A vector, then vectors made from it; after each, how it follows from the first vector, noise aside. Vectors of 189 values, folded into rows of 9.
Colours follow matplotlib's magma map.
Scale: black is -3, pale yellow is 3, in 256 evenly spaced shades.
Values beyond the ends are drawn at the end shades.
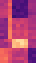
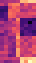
wrapped around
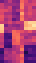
wrapped around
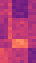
shrunk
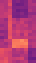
shrunk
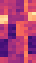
wrapped around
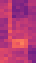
shrunk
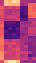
wrapped around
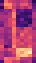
wrapped around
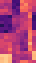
wrapped around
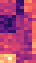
wrapped around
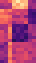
wrapped around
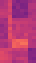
shrunk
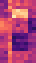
wrapped around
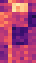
wrapped around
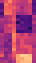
wrapped around
